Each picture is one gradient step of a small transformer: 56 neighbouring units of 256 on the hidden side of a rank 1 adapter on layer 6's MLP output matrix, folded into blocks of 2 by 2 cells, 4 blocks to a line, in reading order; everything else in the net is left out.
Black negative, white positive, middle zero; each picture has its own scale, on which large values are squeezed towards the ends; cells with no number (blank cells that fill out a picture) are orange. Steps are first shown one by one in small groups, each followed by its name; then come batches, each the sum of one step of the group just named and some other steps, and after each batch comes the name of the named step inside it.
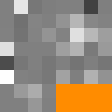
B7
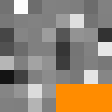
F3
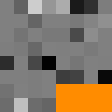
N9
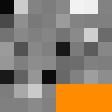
F3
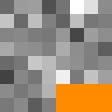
B7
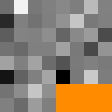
F3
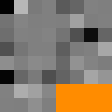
F3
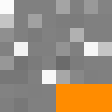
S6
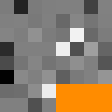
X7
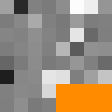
X7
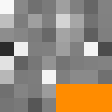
S6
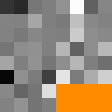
X7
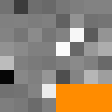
X7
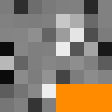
X7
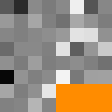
X7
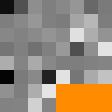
X7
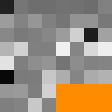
S6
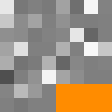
S6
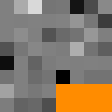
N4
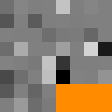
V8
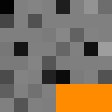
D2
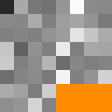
V8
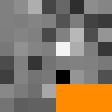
N4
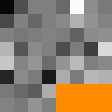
D2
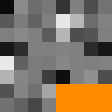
D2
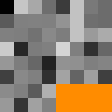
D2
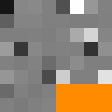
D2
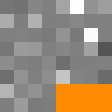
V8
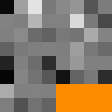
N4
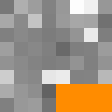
N4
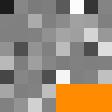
D2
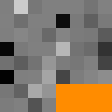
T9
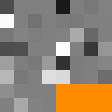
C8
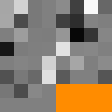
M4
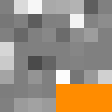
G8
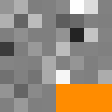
M4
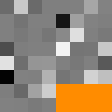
T9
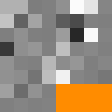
M4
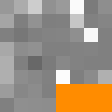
G8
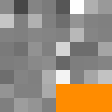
C8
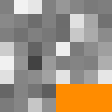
G8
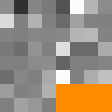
C8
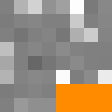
G8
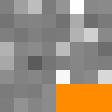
G8
